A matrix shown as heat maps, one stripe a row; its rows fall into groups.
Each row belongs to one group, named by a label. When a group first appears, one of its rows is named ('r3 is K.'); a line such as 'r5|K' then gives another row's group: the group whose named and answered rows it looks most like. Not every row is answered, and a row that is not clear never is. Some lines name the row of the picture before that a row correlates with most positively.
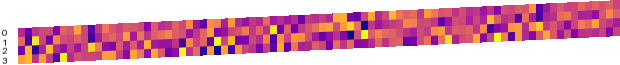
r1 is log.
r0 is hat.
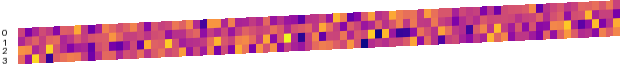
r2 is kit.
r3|log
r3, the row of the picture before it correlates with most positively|1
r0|hat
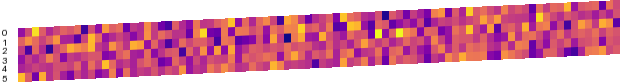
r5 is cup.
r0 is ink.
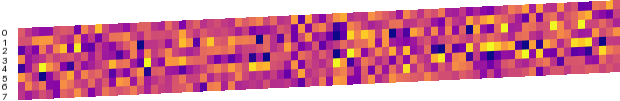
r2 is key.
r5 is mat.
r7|hat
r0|mat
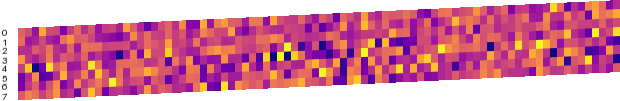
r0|cup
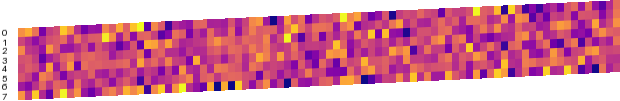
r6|key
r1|ink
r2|kit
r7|log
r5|cup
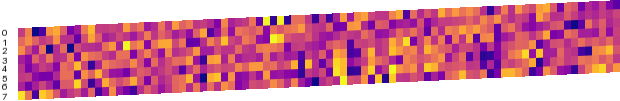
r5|mat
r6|hat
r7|cup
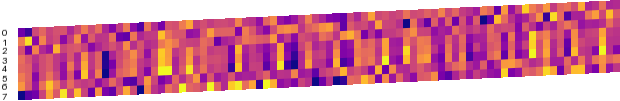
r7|key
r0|key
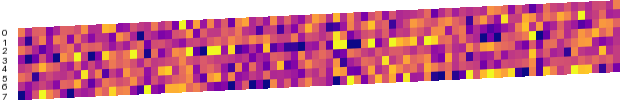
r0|log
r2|mat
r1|key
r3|hat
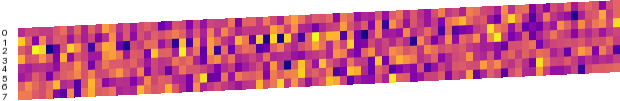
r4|hat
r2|log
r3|log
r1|cup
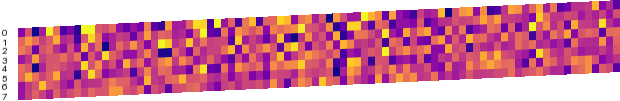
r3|ink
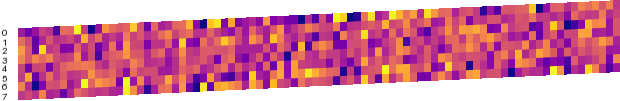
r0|hat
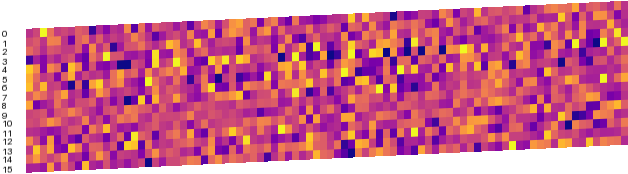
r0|ink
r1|cup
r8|kit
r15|key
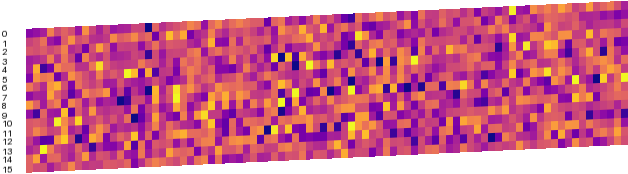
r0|key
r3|key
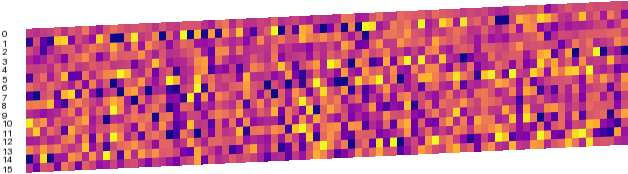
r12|ink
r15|key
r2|ink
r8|log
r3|hat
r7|key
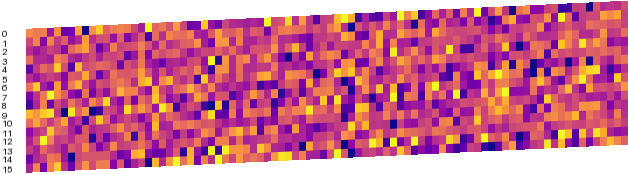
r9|log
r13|hat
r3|kit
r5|hat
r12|ink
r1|key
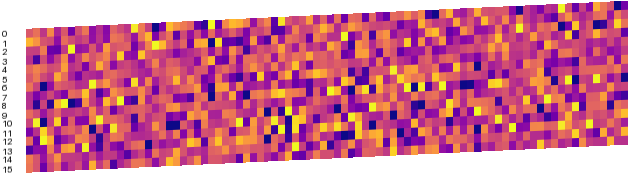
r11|ink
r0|cup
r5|kit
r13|key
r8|kit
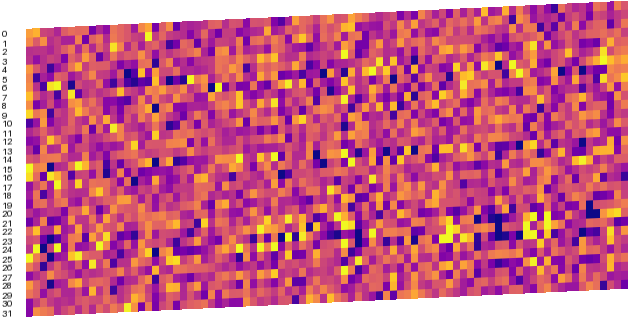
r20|hat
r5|kit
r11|ink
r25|mat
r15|mat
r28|mat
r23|mat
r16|cup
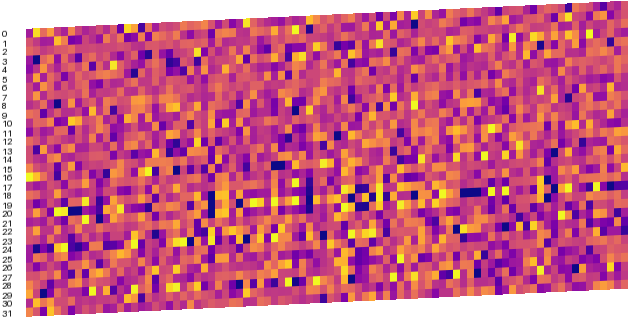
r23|cup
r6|log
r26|hat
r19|hat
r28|mat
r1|kit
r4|ink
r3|key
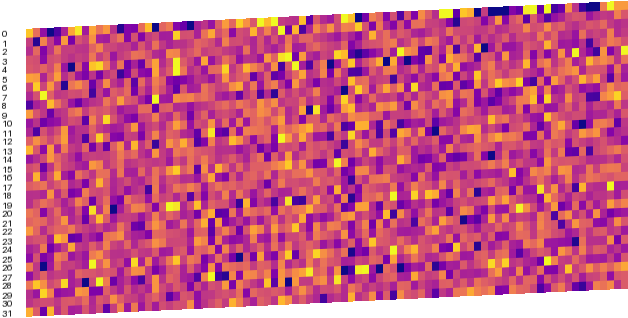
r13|cup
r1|log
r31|cup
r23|kit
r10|mat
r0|mat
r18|key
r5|kit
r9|mat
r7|ink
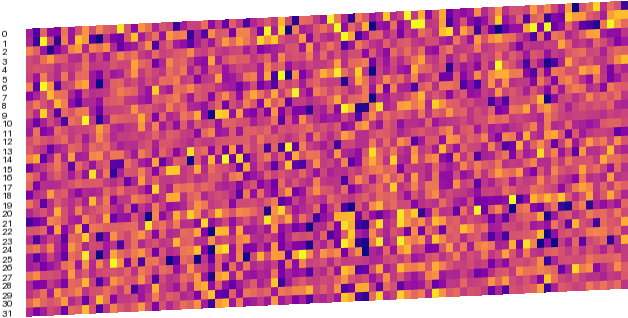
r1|log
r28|hat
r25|hat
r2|mat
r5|log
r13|mat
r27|log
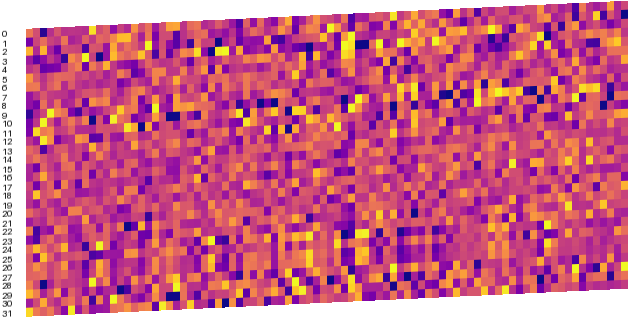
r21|key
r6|kit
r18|kit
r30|ink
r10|ink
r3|hat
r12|log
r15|key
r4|mat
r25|log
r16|ink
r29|kit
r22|kit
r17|key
